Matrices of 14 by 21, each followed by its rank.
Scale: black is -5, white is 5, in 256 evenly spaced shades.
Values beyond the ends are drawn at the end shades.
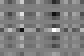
one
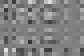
two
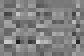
two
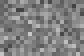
full rank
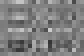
two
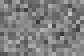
full rank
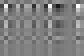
one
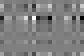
one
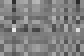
two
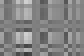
one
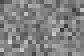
full rank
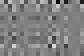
two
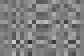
two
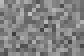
full rank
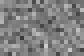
full rank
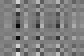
one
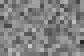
full rank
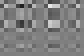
one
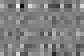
two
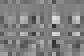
two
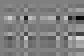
one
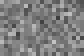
full rank
